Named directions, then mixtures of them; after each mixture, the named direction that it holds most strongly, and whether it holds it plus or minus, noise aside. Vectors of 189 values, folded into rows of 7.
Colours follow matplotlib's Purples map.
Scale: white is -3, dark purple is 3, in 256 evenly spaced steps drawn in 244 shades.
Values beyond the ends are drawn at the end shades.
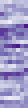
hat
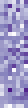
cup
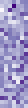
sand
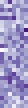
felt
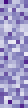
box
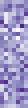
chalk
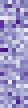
felt, minus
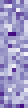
cup, minus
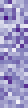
felt, plus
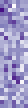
sand, minus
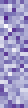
chalk, minus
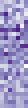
chalk, minus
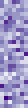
box, minus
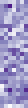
cup, plus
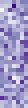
sand, plus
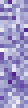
felt, plus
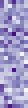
cup, minus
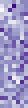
sand, plus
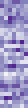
hat, minus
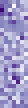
sand, minus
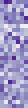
box, plus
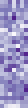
cup, plus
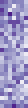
sand, minus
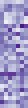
chalk, plus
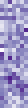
felt, plus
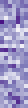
felt, minus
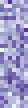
felt, plus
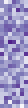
box, minus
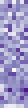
cup, plus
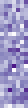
cup, plus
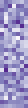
chalk, plus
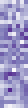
cup, plus
